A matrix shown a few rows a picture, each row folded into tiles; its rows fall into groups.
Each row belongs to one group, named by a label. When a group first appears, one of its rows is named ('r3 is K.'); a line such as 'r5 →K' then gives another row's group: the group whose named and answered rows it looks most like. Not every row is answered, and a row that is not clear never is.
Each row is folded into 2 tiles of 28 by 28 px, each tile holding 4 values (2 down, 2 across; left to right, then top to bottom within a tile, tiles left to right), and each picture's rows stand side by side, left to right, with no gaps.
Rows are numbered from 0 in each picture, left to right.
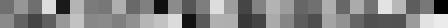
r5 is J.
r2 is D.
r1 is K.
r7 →D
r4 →J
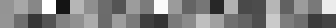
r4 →J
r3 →D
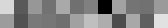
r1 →D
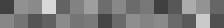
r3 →K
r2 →D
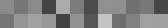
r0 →D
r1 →J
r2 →D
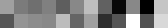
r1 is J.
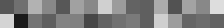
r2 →J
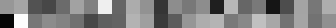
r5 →K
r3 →D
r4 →D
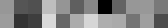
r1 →D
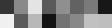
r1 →D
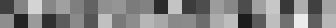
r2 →D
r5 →K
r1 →J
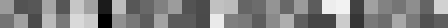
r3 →J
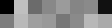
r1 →D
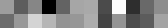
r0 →D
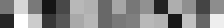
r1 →K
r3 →J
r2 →D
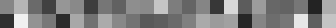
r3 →D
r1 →J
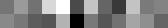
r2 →K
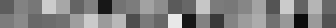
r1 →D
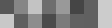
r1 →J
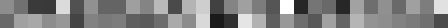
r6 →K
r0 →D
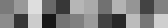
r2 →J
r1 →K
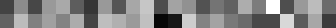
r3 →J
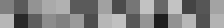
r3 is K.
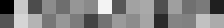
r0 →K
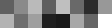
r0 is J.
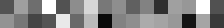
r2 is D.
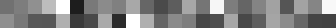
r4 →J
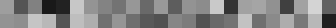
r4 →K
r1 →K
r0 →D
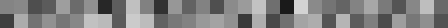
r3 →D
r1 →D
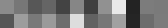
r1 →K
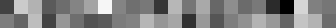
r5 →K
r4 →D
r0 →K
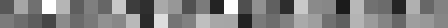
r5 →K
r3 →D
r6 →K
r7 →K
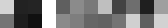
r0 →J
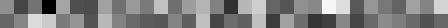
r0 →D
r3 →K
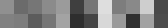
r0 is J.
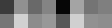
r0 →K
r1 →K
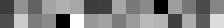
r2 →D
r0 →K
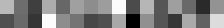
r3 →J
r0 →J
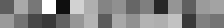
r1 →K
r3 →J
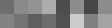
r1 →K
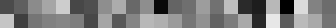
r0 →J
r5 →K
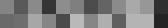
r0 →D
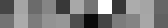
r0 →K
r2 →K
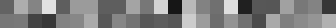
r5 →D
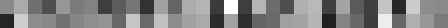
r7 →K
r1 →D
